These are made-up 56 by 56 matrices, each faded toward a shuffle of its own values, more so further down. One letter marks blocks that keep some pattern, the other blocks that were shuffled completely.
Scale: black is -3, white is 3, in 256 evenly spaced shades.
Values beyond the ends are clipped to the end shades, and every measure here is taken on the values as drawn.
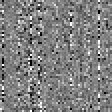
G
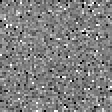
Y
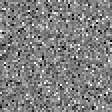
Y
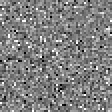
Y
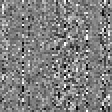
G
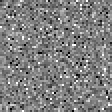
Y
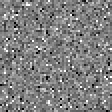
Y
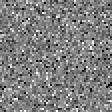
Y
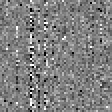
G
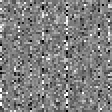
G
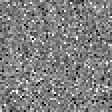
Y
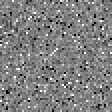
Y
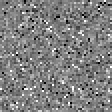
Y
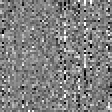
G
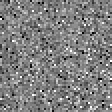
Y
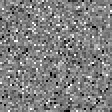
Y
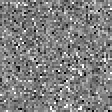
Y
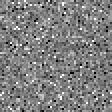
Y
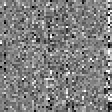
G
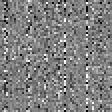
G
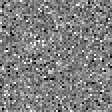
Y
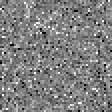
Y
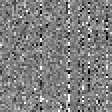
G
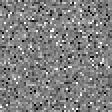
Y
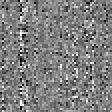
G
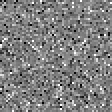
Y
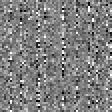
G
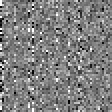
G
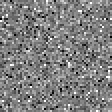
Y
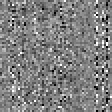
G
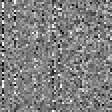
G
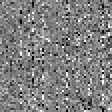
G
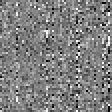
G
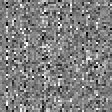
G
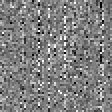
G
